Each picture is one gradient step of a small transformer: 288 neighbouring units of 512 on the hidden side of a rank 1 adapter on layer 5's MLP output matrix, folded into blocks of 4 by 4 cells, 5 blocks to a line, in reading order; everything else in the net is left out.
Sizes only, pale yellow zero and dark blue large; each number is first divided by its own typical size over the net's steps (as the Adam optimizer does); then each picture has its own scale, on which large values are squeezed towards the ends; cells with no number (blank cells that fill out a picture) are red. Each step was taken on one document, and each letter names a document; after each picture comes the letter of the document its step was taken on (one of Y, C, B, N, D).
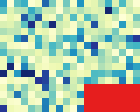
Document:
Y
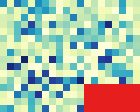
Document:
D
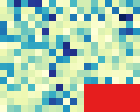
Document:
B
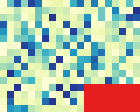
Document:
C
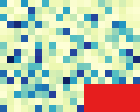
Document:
Y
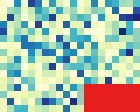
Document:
C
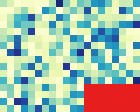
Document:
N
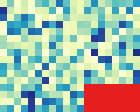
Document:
N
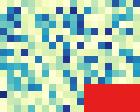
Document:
C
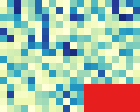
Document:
B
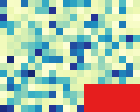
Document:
N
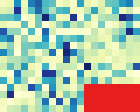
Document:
B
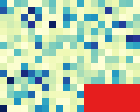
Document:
Y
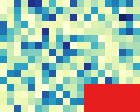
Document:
B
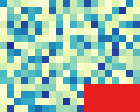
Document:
N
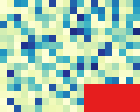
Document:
C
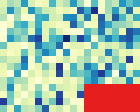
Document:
D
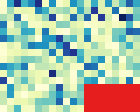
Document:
B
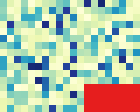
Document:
N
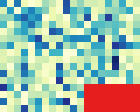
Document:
D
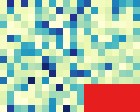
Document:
B
